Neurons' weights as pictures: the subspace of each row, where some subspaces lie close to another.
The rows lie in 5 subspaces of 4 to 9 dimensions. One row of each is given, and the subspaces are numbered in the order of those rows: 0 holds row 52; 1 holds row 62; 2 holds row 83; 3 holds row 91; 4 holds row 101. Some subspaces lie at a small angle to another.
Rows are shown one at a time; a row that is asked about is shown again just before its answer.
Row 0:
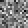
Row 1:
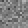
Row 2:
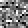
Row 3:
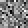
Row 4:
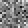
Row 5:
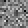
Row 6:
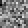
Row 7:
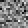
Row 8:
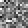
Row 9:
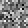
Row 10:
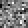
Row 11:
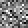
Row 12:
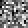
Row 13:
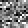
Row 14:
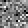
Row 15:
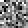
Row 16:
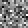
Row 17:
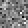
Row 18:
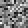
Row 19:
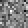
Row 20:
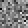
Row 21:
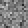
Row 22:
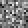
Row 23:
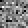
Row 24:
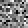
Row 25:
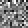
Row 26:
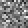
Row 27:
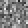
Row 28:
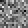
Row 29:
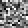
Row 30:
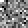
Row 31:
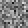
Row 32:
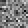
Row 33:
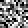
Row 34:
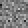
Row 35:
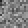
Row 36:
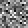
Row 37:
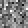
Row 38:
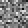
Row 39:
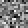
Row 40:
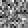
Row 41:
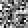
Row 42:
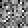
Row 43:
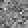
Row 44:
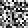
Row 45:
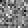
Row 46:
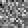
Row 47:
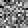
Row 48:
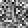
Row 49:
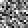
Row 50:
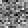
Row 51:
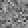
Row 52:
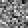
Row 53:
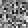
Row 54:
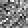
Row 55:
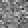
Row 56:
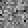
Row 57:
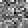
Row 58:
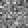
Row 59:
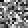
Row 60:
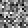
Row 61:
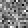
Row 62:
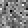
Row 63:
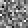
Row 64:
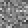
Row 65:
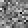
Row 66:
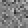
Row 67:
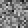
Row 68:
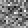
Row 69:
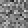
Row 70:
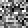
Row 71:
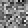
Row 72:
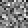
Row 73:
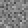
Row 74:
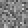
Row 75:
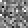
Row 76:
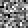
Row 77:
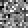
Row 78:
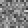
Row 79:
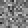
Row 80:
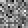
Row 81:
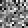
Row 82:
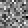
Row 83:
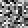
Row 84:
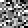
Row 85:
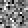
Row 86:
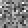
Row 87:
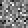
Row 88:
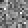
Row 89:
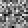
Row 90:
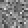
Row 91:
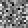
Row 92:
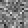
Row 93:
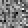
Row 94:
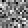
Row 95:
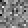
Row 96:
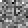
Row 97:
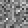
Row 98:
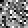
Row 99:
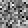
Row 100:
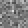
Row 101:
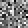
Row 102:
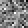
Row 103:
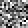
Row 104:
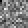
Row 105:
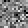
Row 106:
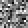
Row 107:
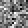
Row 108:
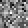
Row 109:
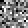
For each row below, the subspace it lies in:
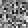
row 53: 3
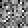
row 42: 2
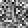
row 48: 0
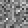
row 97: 2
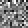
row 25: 2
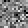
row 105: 0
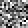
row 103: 1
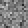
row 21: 1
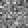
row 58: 2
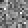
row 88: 3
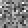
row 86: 4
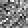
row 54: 2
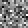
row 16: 1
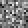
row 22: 3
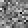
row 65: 4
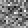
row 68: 0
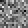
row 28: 3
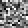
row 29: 2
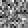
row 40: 3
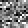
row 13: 0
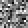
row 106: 3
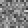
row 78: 2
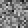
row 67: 2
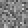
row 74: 4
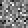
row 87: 3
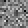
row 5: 0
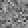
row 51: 4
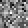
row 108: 1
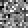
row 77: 1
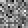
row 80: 3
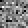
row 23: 0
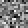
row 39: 0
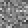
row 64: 1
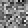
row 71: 1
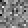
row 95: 4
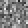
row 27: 1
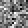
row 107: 2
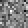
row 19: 1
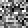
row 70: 0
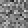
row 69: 2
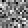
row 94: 3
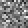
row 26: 2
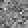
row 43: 4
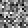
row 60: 1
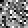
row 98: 1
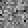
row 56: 1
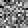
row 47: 2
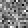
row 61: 2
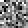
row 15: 2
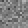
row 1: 0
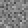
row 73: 1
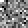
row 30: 3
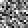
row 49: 1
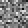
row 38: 0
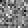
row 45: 3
